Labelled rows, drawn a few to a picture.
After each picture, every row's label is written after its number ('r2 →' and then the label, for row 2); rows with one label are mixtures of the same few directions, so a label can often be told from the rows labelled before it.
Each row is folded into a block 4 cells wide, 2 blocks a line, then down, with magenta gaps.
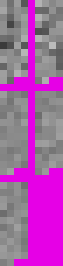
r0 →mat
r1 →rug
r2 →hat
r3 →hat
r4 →rug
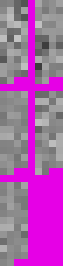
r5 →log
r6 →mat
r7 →mat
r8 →rug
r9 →mat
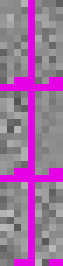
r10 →mat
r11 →log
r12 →log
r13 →log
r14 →rug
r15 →log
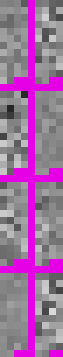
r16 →mat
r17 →log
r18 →mat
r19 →log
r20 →rug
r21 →mat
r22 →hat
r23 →log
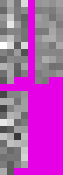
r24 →mat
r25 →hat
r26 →rug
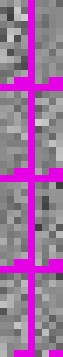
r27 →log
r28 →mat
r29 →hat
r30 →rug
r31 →log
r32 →mat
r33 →rug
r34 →log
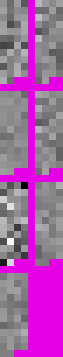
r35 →mat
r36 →rug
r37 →rug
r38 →rug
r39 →log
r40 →rug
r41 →hat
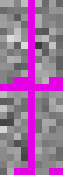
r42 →hat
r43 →rug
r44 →rug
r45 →log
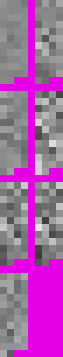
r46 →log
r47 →rug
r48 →rug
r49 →rug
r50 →rug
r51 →rug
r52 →log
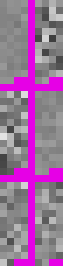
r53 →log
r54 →log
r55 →rug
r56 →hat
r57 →log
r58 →log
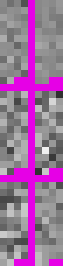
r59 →log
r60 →mat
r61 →log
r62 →log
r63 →hat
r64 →rug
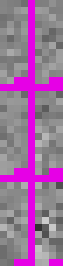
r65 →hat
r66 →hat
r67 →rug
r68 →mat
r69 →rug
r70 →rug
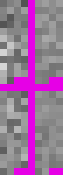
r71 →mat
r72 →hat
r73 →log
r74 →mat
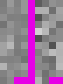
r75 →mat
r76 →rug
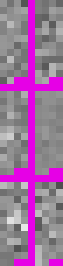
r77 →log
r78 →hat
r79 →mat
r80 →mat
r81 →hat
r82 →rug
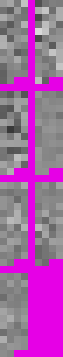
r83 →rug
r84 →rug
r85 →hat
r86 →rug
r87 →hat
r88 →rug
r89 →mat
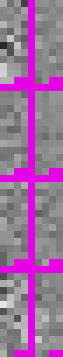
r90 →rug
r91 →rug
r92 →hat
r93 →mat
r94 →rug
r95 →rug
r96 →rug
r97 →mat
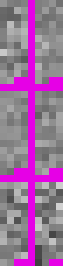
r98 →hat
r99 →mat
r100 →hat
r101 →hat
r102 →log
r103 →rug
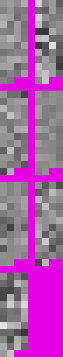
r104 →hat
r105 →rug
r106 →log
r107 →rug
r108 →mat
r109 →log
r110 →hat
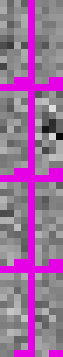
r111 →mat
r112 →mat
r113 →log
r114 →hat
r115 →rug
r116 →mat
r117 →hat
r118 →rug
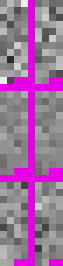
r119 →log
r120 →log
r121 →rug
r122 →rug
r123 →rug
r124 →mat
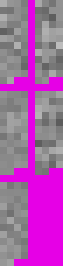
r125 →rug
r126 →hat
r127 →hat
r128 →hat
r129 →rug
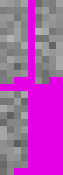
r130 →hat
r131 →rug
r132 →rug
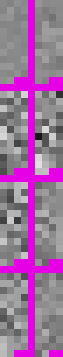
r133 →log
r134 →hat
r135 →rug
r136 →rug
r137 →log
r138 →rug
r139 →rug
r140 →log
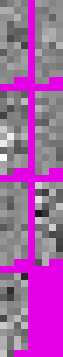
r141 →hat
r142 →hat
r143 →mat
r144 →rug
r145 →mat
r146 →rug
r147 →mat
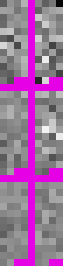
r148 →rug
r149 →log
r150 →mat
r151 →hat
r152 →mat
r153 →log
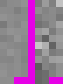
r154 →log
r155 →rug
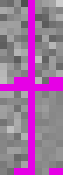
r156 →rug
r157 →log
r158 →hat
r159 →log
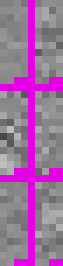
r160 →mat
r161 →hat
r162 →rug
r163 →log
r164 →hat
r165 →hat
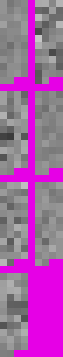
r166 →mat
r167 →rug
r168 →mat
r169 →hat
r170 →log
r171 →log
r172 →hat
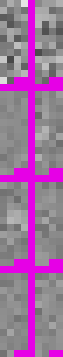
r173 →log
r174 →hat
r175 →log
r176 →mat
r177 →hat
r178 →rug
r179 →log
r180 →rug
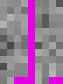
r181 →mat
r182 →mat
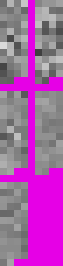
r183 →rug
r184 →hat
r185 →rug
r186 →hat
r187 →rug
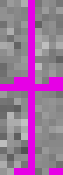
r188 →rug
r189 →mat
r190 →hat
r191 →log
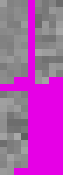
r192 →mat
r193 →hat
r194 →hat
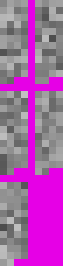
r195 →hat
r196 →log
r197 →rug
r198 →log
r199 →rug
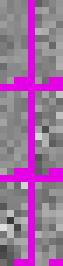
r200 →mat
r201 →rug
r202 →log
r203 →rug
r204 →rug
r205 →hat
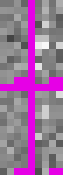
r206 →hat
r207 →mat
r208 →log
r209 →mat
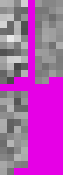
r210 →hat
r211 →hat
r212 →log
